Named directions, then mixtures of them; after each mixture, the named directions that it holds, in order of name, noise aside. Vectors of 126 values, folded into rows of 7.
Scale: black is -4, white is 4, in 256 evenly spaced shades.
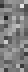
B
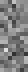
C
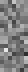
C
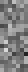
B, C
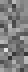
C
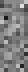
B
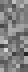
B, C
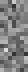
C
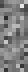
B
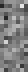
B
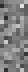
B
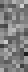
B, C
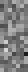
B, C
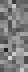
C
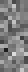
C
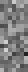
B, C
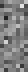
B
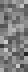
B, C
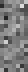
B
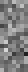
B, C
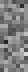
B, C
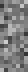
B, C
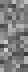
B, C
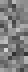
C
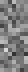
C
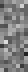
B, C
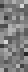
B, C
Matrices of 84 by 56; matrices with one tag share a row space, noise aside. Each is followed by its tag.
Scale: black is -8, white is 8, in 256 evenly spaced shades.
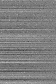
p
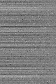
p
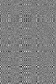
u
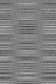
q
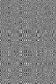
u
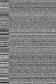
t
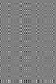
u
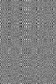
u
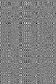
u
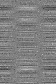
q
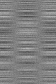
q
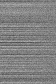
p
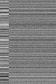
t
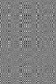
u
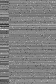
t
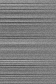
p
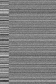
t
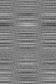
q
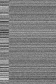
t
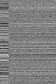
t
